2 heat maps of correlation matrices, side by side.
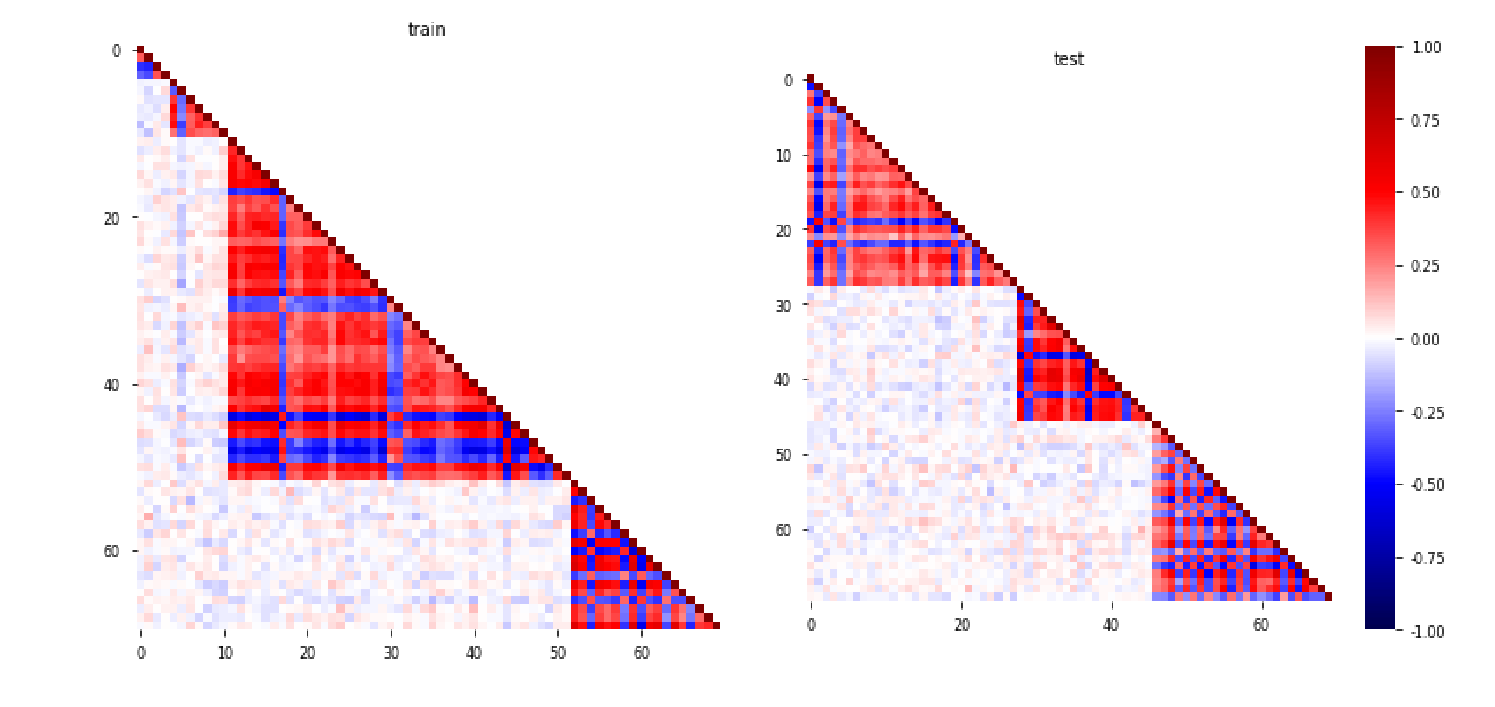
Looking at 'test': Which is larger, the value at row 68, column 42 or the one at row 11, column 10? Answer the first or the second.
the second
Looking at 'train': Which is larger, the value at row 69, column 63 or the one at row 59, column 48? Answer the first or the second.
the second
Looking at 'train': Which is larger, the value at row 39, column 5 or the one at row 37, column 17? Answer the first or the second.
the first
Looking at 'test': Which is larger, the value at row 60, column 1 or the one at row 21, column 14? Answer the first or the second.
the second
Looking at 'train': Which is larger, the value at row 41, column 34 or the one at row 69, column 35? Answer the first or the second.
the first
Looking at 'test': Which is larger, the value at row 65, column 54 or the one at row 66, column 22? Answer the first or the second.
the second
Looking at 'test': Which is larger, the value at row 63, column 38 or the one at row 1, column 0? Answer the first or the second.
the first
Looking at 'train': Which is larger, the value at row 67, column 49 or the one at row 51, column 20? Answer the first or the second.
the second
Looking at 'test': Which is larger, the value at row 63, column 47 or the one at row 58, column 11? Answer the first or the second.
the second
